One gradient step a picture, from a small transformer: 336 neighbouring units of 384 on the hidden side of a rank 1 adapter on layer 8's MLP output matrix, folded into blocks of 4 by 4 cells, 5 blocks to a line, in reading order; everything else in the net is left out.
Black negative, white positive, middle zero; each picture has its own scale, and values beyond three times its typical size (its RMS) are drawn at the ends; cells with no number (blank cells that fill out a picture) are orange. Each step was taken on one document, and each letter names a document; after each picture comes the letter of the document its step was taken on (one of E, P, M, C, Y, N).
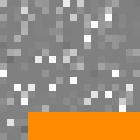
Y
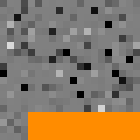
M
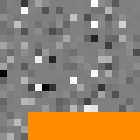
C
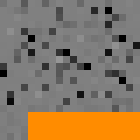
M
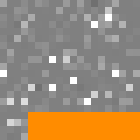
Y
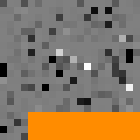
M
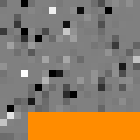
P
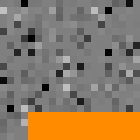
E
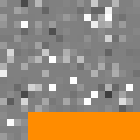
Y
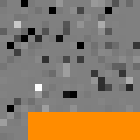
P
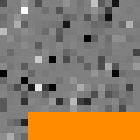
C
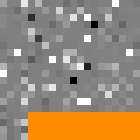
Y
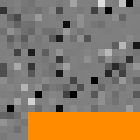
E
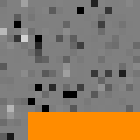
P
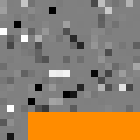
P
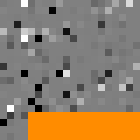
P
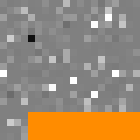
C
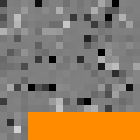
C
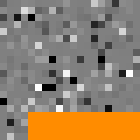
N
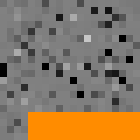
M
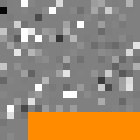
P
